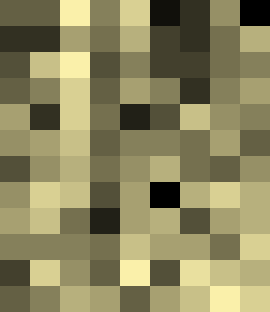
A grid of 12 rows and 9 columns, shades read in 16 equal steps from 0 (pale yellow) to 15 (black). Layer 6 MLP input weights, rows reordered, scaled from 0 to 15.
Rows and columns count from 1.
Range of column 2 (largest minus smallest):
10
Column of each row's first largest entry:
9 1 6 7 5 4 1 6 4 4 1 1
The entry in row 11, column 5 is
0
